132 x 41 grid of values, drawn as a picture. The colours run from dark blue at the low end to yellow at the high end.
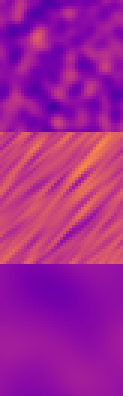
It is made of 3 by 1 panels. Panel 1,1: low, blotchy. Panel 2,1: middling, slanting up to the right. Panel 3,1: low, smooth, faint in contrast.
